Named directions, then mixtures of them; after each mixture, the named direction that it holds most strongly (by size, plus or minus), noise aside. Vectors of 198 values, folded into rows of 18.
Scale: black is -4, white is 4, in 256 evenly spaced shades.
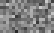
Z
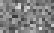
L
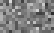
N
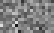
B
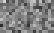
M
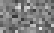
L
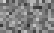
M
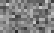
Z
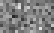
L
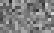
N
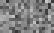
Z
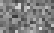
L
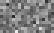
Z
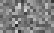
B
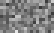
Z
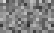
M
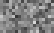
Z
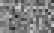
L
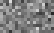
N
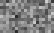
Z
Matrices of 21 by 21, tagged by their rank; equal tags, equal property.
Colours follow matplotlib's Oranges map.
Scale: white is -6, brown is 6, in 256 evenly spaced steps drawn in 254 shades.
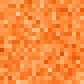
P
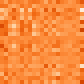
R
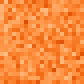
P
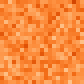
P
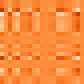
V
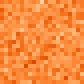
P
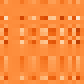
V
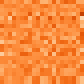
R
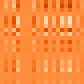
V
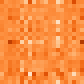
R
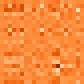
R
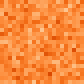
P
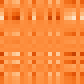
V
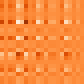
V
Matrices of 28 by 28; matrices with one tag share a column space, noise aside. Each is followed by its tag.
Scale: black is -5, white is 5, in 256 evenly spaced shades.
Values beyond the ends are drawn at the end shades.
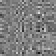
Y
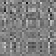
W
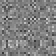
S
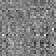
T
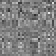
W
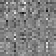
W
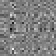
Y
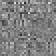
W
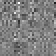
W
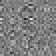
S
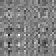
T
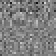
W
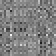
T
